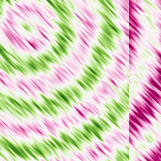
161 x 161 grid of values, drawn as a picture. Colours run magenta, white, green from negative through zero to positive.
Mirror symmetry: none. Rings: centred on the top left. Seam: vertical, 80% of the way across, the left part higher. Histogram: bell-shaped. Average level on the scale: 50%.
